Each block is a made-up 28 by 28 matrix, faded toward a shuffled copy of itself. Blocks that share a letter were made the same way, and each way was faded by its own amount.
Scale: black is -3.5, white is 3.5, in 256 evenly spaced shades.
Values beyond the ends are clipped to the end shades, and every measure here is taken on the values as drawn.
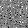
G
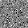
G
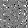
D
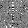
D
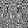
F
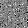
G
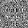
F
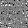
D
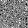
G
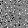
G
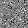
G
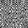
F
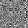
F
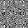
F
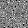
D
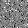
G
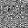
F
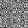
F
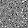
G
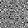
F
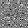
F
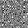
F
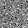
G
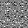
D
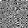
F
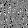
G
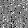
D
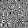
D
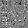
D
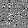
D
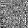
F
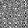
F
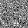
F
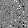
G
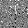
G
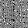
D
